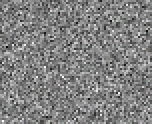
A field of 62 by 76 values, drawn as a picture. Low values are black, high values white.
No single row or column stands out from its neighbours. Overall the values sit about 50% of the way up the scale. The histogram is bell-shaped. The halves do not mirror each other. No overall slope runs across the table. The texture is fine-grained noise. There are no regular stripes.
